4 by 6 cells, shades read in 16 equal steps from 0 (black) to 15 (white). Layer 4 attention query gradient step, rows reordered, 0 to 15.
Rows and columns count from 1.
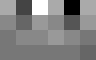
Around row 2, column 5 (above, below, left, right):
0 8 8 9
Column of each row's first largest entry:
3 3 4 1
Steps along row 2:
down up down down up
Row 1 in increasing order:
0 4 10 10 10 15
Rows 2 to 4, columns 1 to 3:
8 6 9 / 7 8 8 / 7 7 7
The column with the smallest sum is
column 5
